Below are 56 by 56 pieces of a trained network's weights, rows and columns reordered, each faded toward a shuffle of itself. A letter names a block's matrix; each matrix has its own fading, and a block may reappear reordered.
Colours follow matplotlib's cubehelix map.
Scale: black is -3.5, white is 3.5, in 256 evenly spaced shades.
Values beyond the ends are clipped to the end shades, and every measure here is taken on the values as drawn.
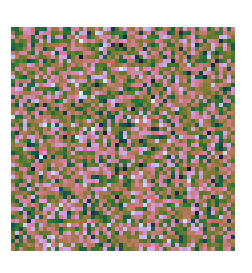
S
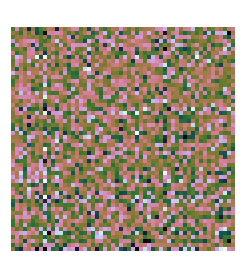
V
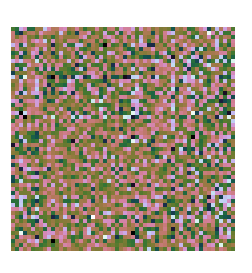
V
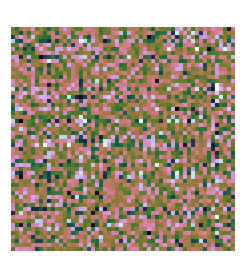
V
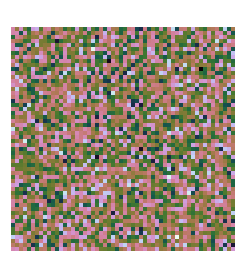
S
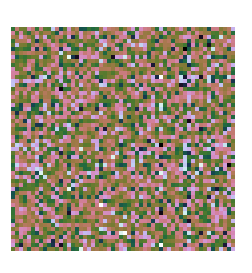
V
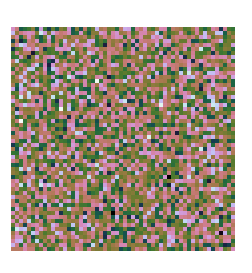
S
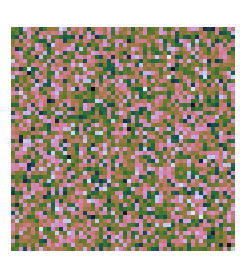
S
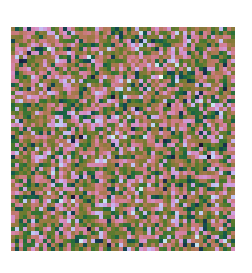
S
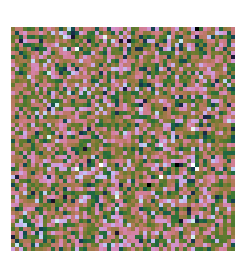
S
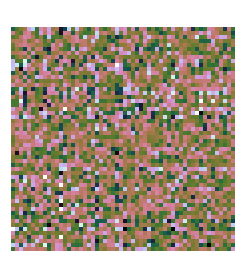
V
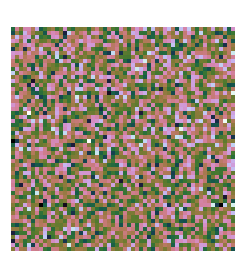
S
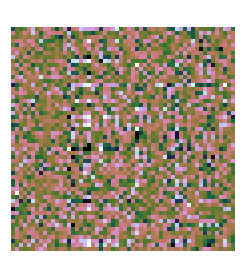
V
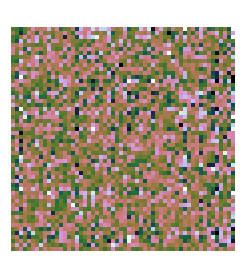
V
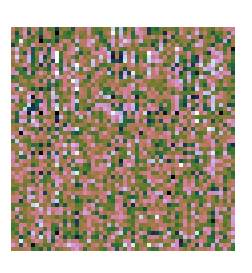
V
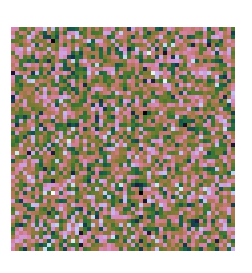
S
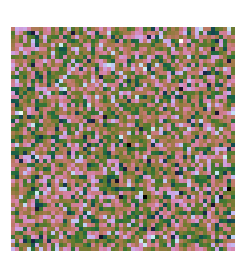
S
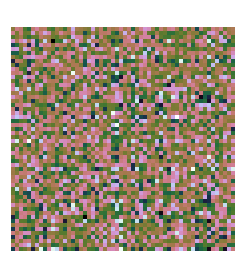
V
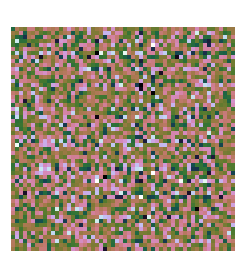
V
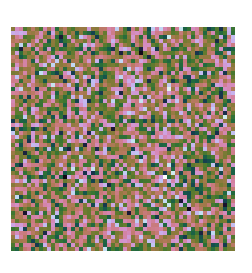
S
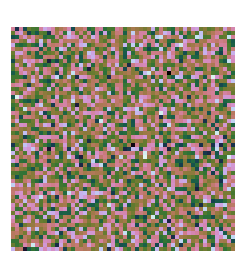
S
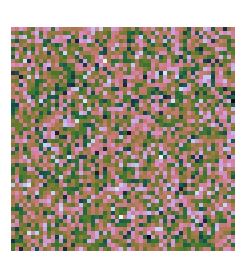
S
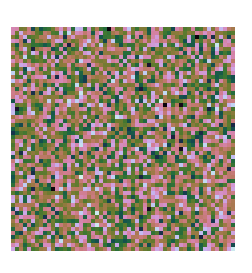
S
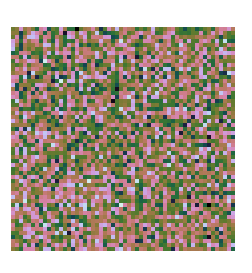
S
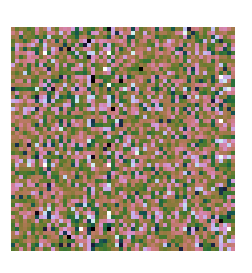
V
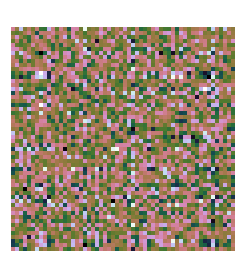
V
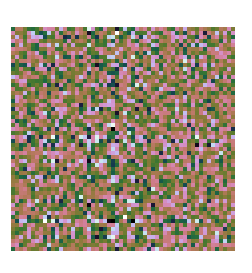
V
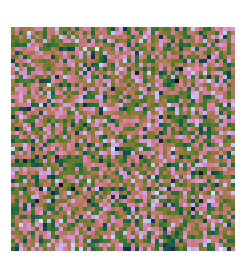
S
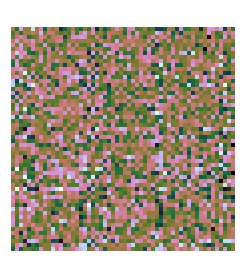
V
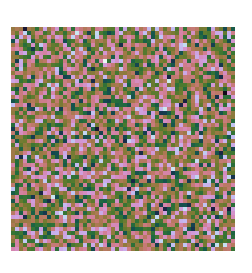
S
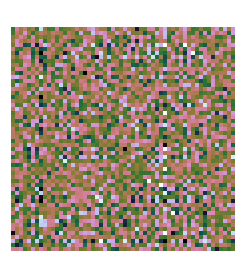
V
